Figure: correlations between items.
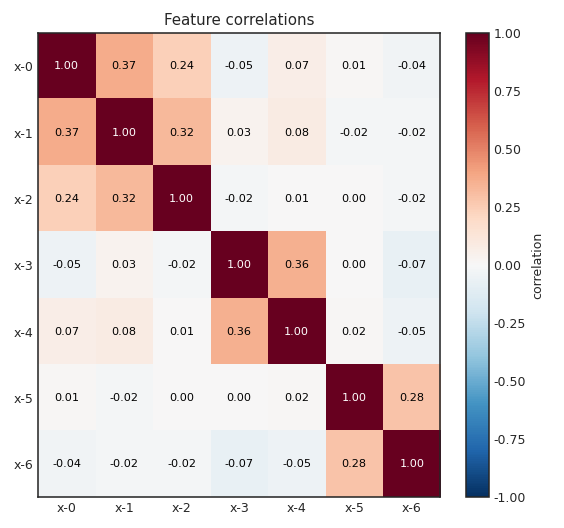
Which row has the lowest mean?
x-6
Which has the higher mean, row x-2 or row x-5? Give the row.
x-2
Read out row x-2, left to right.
0.24 0.32 1.00 -0.02 0.01 0.00 -0.02
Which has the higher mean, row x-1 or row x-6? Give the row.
x-1
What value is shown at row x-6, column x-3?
-0.07
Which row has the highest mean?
x-1
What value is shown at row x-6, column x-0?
-0.04
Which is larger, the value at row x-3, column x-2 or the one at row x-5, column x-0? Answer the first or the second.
the second
